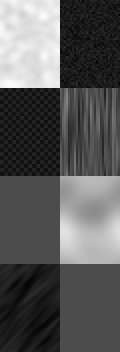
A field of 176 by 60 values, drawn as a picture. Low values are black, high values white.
It is made of 4 by 2 panels. Panel 1,1: very high, blotchy, faint in contrast. Panel 1,2: very low, fine-grained, faint in contrast. Panel 2,1: very low, checkered, faint in contrast. Panel 2,2: low, streaked downward. Panel 3,1: low, flat. Panel 3,2: high, smooth. Panel 4,1: very low, slanting up to the right, faint in contrast. Panel 4,2: low, flat.
